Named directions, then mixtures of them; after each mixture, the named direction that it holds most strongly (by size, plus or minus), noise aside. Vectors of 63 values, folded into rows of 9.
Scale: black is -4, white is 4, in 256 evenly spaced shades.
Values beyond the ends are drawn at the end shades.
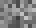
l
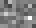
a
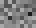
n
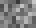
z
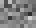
n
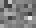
a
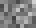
z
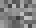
l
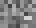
l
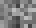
l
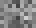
l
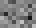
a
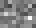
a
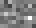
a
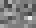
a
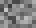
z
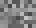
l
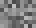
l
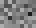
n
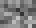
l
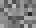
n
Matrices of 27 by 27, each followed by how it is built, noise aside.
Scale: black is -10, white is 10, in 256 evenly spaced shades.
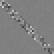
banded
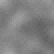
smooth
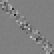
banded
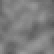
smooth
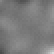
smooth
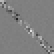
banded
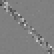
banded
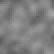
smooth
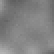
smooth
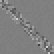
banded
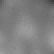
smooth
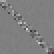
banded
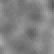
smooth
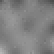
smooth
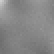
smooth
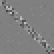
banded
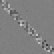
banded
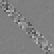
banded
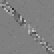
banded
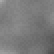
smooth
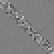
banded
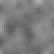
smooth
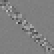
banded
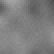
smooth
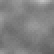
smooth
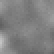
smooth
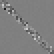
banded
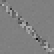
banded
